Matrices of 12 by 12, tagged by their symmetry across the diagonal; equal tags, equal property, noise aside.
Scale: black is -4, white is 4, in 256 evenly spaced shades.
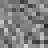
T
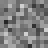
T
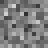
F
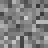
T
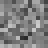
T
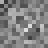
F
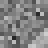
F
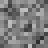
F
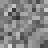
F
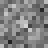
F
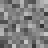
T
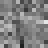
T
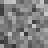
T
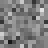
T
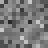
F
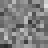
T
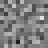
T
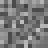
F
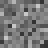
F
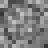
F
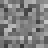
T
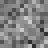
F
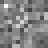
F
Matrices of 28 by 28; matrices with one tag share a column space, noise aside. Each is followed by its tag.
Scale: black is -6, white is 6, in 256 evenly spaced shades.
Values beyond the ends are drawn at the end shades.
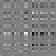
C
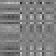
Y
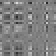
Y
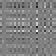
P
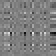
C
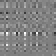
C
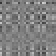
Y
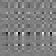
C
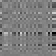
C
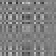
Y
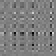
C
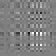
C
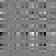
C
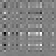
C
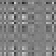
Y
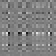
C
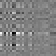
C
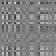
Y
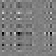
C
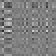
P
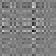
P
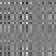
Y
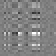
C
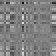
Y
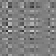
P
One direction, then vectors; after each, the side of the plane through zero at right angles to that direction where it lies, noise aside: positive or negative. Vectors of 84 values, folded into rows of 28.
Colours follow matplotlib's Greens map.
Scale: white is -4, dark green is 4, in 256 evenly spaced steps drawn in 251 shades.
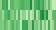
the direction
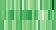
negative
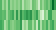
negative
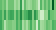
negative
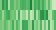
positive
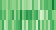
negative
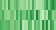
negative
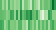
negative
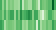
negative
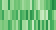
negative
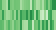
negative
